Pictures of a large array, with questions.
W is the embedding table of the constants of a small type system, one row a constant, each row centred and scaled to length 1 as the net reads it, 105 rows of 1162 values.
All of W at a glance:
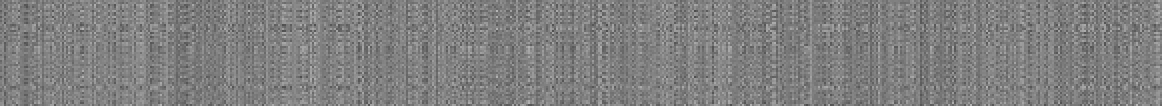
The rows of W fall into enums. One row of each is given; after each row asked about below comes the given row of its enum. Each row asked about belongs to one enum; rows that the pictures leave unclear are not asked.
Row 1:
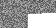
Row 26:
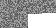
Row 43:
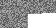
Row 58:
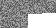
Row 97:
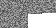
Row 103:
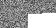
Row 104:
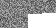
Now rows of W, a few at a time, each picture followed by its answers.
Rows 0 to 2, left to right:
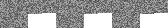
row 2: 97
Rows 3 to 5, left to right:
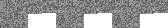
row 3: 26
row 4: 43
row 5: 43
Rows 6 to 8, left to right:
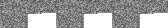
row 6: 1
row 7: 1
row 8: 1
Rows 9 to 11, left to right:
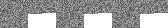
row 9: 97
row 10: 26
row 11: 26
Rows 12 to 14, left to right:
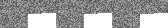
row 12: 43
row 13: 1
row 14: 58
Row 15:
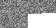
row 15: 43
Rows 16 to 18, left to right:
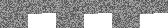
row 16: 26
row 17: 26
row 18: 43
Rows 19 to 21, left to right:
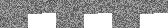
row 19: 104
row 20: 26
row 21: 1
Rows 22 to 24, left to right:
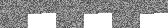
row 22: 43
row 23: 103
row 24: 97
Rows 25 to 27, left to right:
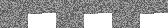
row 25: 97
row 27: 97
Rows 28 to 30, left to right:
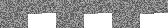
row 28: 26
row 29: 26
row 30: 97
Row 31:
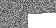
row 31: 97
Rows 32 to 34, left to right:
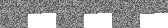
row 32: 43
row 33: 43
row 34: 97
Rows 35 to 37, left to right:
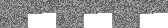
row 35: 104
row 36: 43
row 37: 1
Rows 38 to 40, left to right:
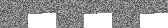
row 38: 97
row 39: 1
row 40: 97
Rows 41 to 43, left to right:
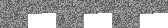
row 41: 26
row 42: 43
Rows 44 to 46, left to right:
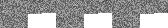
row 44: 1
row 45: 104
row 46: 58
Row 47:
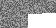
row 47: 58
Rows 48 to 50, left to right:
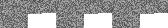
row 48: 1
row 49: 58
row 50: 58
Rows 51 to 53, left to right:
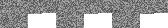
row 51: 43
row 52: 58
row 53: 97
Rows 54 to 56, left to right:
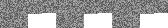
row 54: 26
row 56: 58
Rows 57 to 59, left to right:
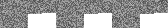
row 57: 1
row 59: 104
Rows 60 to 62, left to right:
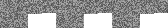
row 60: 26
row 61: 43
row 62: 58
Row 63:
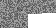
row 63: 26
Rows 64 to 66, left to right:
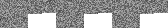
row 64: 104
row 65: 97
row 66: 1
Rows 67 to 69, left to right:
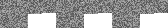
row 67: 43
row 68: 26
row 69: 58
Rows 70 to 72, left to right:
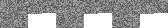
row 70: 26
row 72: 58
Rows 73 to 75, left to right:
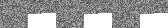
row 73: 1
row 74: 103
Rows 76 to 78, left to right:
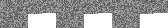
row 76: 26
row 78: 1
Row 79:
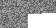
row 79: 43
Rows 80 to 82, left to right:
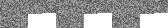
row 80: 58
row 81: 1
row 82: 104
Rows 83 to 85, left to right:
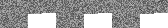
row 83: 43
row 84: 26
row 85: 104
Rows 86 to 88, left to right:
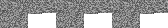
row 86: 97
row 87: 97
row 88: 97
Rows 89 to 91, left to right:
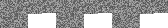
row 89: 26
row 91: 43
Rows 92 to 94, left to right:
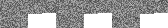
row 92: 58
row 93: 1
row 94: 104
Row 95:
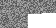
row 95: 43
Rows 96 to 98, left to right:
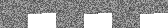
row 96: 1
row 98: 26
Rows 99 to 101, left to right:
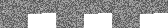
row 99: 1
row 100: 58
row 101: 43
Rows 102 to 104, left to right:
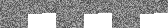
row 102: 58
